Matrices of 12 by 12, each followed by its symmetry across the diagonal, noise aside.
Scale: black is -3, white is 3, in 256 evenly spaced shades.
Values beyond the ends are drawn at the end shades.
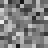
antisymmetric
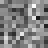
neither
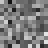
neither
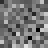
symmetric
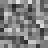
antisymmetric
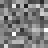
neither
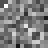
symmetric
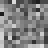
antisymmetric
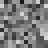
neither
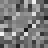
symmetric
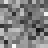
neither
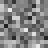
neither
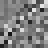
antisymmetric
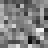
antisymmetric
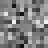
antisymmetric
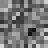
symmetric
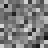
symmetric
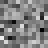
neither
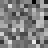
neither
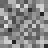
symmetric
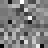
neither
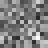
symmetric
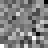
antisymmetric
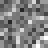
symmetric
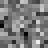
neither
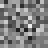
antisymmetric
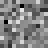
symmetric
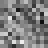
antisymmetric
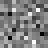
antisymmetric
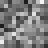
symmetric
